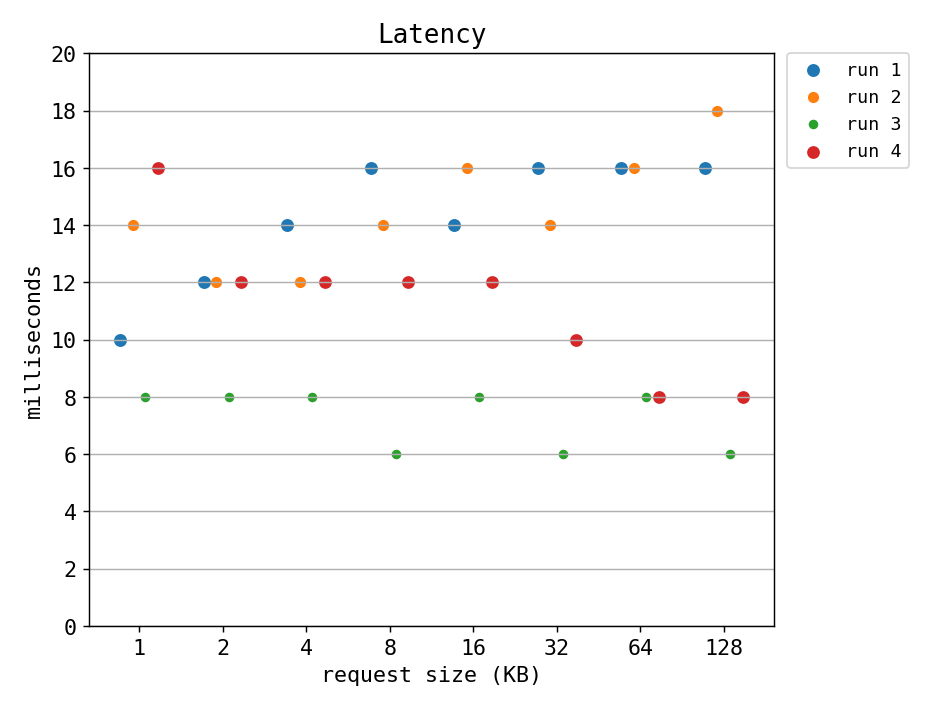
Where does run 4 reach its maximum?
1
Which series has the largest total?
run 2
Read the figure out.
Title: Latency
x-axis: request size (KB), ticks 1 2 4 8 16 32 64 128
y-axis: milliseconds, ticks 0 2 4 6 8 10 12 14 16 18 20
Legend: run 1, run 2, run 3, run 4
Values:
run 1: 10 12 14 16 14 16 16 16
run 2: 14 12 12 14 16 14 16 18
run 3: 8 8 8 6 8 6 8 6
run 4: 16 12 12 12 12 10 8 8
